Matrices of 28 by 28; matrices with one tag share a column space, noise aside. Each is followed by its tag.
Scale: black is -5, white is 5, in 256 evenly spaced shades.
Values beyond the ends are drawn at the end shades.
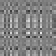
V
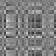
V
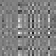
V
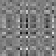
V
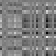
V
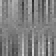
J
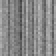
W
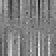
J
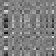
V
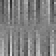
J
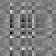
V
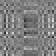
V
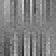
J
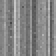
W
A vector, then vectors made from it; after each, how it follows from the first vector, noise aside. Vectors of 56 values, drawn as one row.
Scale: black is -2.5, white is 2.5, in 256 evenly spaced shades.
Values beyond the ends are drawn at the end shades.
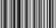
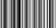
copied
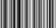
copied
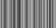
shrunk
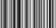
copied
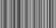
shrunk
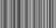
shrunk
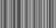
shrunk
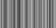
shrunk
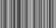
shrunk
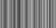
shrunk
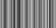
shrunk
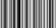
copied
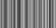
shrunk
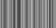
shrunk
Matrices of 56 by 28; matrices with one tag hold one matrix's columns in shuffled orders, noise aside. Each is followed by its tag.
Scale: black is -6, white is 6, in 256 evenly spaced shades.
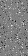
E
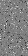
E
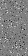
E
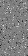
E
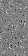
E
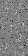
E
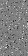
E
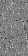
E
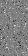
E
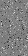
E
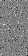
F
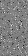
E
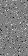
F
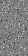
E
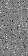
E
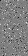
F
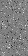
E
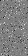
F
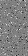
F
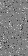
E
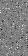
E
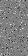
F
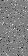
F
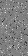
E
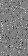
E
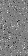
E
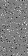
F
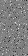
F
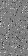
E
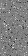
E
